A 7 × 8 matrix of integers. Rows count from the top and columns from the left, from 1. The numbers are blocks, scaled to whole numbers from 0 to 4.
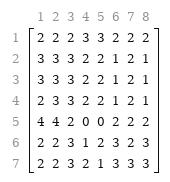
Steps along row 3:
same same down same down up down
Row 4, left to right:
2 3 3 2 2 1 2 1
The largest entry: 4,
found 2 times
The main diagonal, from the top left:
2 3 3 2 0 3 3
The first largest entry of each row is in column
4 1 1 2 1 3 3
